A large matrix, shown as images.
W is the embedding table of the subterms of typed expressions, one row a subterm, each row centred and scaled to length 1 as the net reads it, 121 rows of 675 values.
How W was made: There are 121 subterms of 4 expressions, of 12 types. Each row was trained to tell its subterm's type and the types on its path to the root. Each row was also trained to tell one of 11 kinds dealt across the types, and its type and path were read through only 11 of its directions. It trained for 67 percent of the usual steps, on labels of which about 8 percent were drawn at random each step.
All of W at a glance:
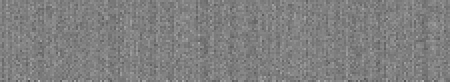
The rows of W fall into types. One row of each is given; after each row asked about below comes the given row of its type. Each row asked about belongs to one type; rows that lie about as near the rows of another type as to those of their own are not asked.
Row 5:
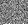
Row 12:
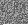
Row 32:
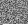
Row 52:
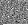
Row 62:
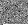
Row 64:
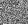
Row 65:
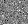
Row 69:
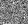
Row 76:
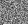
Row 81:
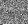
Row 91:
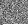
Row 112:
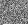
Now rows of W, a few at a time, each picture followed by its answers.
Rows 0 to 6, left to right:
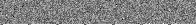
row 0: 65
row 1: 64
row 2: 81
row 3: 32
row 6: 91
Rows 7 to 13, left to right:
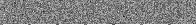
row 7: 12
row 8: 32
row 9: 91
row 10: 76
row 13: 5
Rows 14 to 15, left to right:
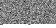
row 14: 5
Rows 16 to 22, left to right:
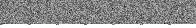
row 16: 5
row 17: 69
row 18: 76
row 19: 91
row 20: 5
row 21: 5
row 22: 62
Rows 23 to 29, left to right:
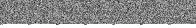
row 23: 52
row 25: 91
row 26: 32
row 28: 112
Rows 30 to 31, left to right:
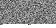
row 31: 5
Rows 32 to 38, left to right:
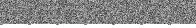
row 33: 64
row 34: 81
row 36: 12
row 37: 81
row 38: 69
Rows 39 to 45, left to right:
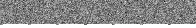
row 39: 12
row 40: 64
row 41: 32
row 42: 62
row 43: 32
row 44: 65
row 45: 32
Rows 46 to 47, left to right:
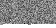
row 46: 69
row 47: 64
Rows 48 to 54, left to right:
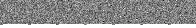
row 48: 52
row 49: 76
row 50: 112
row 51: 65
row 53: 81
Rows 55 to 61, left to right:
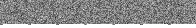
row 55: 91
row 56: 76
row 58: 32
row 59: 62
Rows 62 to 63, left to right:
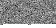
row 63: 76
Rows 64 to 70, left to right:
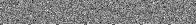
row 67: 76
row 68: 81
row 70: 91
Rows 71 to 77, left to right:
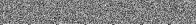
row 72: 64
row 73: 64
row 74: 91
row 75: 32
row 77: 112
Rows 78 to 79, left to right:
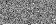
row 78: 81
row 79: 5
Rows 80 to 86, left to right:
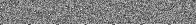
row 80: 64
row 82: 5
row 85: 62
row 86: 12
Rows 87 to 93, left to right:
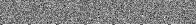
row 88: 112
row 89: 5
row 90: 65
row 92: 81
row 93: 32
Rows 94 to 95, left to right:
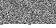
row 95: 65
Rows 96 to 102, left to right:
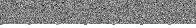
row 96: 52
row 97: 12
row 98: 5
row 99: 76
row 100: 91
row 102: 81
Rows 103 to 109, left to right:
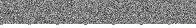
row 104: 64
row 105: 64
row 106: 91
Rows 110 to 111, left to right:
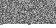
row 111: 64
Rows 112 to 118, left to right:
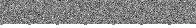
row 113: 81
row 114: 76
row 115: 76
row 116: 112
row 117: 52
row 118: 76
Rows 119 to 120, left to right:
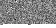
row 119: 81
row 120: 91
